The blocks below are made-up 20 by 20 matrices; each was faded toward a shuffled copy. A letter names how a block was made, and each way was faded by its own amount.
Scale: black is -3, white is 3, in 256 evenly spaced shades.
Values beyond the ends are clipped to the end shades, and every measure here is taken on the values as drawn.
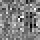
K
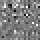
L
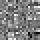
K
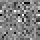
K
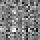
K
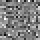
K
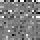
L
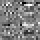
K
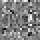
K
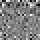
K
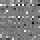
L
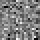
K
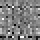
L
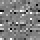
L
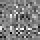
K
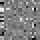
L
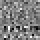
K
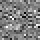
K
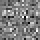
K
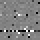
L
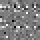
L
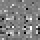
L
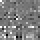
L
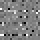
L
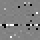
L
